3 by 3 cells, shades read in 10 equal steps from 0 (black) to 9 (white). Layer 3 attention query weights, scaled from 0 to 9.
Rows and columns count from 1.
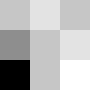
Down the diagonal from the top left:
7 7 9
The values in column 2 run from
7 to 8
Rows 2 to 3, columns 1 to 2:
5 7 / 0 7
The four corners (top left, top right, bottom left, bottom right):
7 7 0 9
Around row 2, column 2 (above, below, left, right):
8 7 5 8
